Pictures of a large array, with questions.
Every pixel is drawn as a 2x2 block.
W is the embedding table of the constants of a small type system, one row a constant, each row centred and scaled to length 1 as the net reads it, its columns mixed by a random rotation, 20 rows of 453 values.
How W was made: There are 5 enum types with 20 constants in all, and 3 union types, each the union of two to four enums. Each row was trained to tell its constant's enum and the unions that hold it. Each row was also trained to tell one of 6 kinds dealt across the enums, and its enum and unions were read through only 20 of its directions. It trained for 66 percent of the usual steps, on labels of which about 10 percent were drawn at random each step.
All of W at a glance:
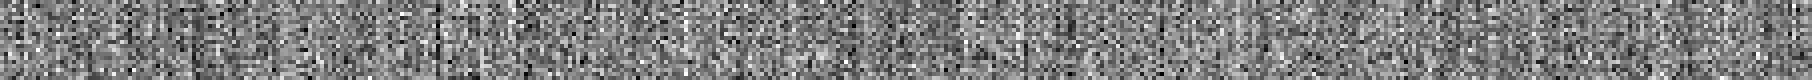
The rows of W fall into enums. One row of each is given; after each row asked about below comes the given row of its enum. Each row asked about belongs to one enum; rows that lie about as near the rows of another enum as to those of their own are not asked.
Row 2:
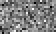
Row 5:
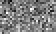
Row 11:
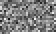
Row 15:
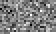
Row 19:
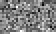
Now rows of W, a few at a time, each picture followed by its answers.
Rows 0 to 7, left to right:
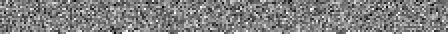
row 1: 5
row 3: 5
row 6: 11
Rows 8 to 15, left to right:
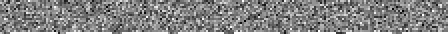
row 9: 5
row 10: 19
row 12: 11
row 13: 11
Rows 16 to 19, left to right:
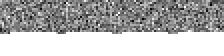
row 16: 2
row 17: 11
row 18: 5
